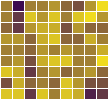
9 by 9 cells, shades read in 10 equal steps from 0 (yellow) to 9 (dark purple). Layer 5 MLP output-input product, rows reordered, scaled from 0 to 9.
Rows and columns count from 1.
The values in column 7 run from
1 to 6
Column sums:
32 38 43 25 24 31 32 35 32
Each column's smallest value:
1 1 1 1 1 1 1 0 0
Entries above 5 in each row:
2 1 2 0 0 1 1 3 3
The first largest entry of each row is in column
2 2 2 3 3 3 3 1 8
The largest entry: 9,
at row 1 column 2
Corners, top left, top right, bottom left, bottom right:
4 0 1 7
